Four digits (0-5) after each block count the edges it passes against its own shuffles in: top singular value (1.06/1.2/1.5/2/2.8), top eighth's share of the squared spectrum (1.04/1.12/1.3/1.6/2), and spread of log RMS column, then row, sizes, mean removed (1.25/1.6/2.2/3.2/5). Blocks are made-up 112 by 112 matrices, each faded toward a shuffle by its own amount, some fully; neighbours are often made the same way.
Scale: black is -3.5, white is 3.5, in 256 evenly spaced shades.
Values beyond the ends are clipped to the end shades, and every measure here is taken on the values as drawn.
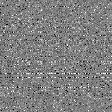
4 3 1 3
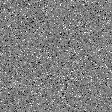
1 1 0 0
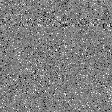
3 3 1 2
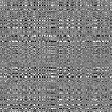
5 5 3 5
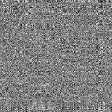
4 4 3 3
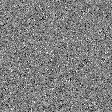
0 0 0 0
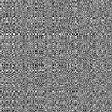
5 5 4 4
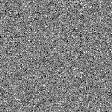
3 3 1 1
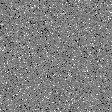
2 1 0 0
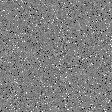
1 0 0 0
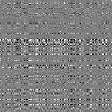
5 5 3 4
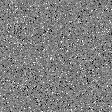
2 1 0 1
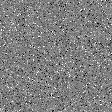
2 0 0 0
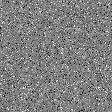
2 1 0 0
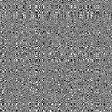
5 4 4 3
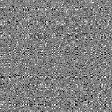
5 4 3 3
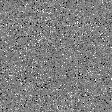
1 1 1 1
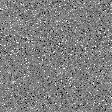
0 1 1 1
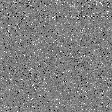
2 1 1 1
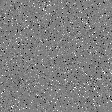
0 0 0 0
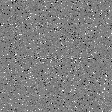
3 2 1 1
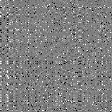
5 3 2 2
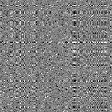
5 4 3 3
